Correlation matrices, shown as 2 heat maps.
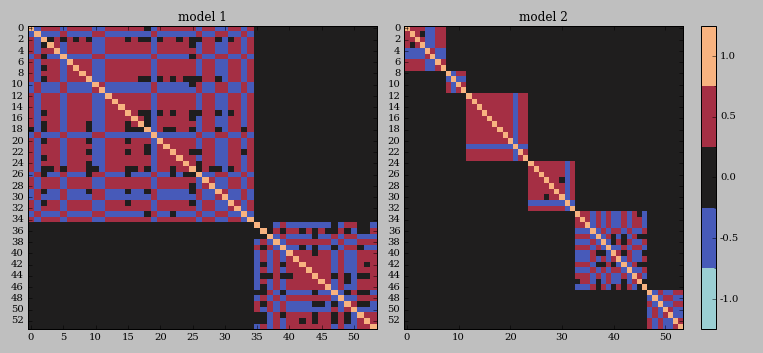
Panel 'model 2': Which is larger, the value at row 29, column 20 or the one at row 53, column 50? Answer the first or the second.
the first
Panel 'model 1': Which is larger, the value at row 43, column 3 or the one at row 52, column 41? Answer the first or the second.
the second
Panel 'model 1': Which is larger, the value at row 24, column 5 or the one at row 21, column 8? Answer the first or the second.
the second
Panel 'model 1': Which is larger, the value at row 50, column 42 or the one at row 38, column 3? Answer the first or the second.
the second
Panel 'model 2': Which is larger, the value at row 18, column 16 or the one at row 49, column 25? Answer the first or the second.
the first
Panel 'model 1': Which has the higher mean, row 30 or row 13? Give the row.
13
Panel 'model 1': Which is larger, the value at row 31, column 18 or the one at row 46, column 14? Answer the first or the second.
the first
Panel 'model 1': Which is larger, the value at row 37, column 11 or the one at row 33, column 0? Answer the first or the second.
the first
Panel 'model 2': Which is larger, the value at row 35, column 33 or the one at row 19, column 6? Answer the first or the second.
the first
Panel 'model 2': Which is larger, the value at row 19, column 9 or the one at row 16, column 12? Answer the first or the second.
the second
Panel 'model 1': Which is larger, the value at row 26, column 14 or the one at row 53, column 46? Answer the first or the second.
the second
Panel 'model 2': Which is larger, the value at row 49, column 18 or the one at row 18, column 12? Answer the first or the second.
the second
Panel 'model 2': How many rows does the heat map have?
54
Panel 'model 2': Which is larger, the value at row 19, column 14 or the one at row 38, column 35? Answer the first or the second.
the first
